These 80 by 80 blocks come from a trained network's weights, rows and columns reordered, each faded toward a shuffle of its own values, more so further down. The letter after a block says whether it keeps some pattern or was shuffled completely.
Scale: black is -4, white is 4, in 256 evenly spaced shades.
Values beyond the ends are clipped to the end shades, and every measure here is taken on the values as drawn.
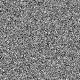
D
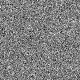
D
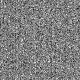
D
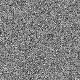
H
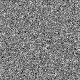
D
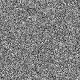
D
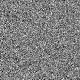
D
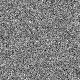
H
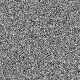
H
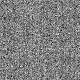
D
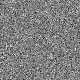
H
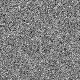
H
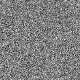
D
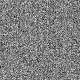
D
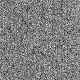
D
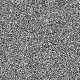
H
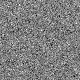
H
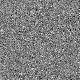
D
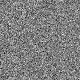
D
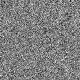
D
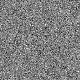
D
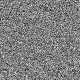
H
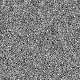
H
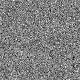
H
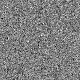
H
